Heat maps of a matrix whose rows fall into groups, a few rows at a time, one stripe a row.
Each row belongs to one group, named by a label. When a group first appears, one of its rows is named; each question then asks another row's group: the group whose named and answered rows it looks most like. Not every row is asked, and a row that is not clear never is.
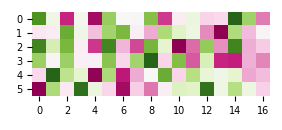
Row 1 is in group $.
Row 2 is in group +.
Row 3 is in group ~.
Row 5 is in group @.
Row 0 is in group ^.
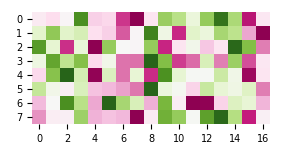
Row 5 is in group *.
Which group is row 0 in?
@
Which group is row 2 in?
^
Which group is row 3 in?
+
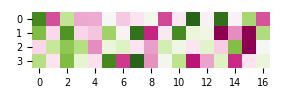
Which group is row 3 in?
~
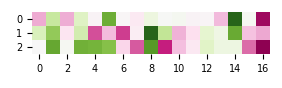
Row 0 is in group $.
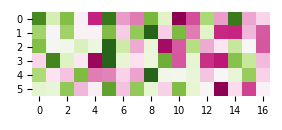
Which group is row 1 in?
~
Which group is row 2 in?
^
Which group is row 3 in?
$
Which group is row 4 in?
*
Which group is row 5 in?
~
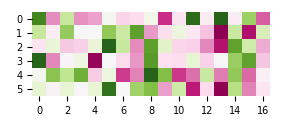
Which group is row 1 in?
~
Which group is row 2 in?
$
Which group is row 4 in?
+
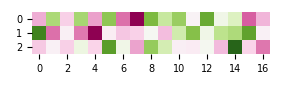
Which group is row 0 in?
@
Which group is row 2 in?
$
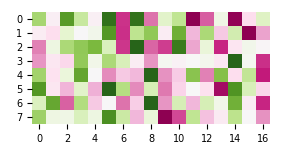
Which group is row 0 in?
~
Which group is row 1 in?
~
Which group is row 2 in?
~
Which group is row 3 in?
$
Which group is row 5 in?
^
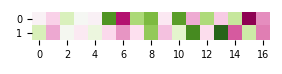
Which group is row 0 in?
~
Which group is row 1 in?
*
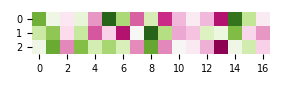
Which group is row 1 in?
+
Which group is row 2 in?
^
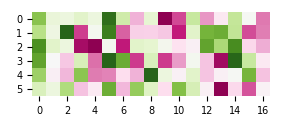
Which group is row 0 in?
^
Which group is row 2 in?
+
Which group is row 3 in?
^
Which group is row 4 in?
*
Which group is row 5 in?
~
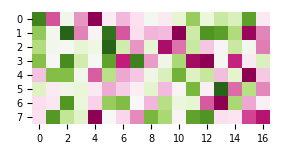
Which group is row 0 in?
*
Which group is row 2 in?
^
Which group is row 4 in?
@
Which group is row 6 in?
$
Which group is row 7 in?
@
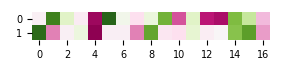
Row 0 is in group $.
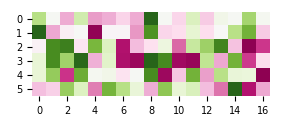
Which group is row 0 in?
*
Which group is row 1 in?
*
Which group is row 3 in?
+
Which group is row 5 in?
$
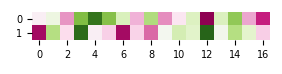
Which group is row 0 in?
^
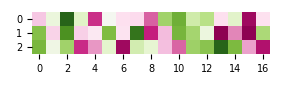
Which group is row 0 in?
@
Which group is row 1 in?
~
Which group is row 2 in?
+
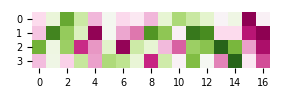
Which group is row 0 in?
@
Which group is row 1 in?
@
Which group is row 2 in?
+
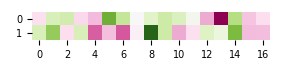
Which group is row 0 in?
$
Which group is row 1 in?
+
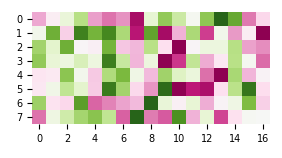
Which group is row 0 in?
@
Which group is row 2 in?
+
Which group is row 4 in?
$
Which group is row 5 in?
$
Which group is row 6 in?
*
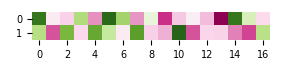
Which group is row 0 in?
^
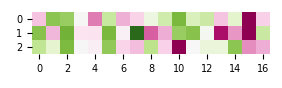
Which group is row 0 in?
@
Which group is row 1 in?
~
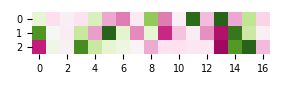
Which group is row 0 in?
*
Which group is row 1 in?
^
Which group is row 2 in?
$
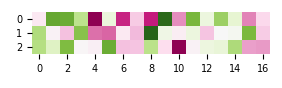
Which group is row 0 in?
@
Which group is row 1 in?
*
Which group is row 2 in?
+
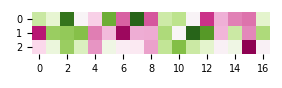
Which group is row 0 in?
~
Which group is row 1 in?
@
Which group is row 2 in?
@
